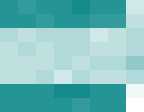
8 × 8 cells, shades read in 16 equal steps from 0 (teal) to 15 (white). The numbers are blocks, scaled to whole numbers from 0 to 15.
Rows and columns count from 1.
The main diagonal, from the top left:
1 1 10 10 11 11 1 15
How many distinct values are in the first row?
4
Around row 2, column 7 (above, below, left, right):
1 11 2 11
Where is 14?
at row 7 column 8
